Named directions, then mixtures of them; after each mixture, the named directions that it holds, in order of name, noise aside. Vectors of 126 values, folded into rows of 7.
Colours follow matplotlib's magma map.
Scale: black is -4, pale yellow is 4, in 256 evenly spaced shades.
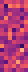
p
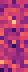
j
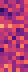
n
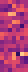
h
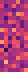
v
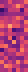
j, n, p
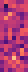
h, p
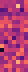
n, p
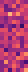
h, n, v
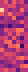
j, n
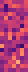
h, p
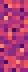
p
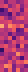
n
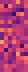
h, p, v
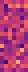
p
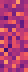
v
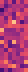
j, n, v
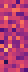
v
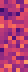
n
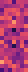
j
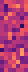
h, p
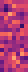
h, p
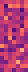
p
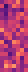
n, p, v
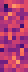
h, p
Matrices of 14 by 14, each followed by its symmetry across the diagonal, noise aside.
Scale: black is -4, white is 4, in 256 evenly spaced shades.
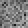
symmetric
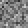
symmetric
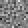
antisymmetric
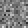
neither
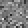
neither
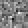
antisymmetric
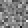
antisymmetric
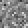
symmetric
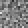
antisymmetric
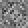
symmetric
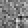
antisymmetric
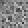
symmetric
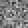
neither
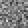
neither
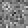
symmetric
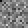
symmetric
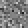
neither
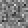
neither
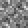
symmetric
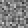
antisymmetric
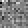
antisymmetric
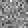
neither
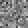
symmetric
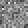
symmetric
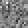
neither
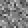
antisymmetric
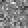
neither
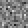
antisymmetric
